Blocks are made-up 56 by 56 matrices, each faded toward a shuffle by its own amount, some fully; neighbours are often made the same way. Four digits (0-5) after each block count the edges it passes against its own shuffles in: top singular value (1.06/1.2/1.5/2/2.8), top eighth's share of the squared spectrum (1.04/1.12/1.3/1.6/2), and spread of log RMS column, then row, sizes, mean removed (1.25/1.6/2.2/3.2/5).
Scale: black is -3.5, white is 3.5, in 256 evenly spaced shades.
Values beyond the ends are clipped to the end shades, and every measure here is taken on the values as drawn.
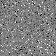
0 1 0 0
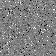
0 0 0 0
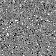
0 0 0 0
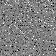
0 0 0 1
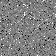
0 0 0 0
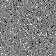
0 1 0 0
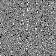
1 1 1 0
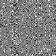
4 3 2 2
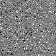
2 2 0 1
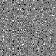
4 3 2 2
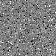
2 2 0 0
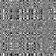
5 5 3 3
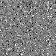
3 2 1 0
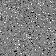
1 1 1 0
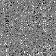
3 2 1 0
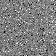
2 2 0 0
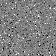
0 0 0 0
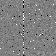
3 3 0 0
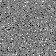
1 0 0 0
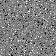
0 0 0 0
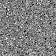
0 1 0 0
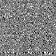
3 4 1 2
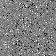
2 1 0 0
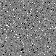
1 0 0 0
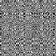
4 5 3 3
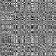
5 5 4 3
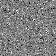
1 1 0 0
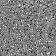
2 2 0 0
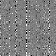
4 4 3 1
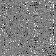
3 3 2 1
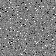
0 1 0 0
